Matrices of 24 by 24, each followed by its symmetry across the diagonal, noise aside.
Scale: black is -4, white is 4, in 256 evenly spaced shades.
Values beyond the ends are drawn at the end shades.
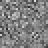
symmetric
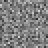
antisymmetric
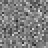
neither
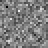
symmetric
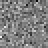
antisymmetric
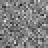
antisymmetric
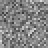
symmetric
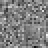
antisymmetric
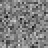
neither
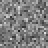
neither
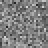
antisymmetric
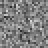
antisymmetric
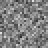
symmetric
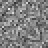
symmetric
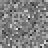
symmetric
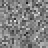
neither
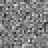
antisymmetric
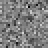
neither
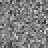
neither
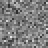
neither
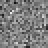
symmetric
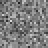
neither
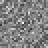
symmetric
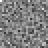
symmetric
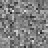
antisymmetric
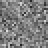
antisymmetric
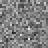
neither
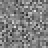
antisymmetric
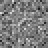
symmetric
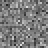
neither
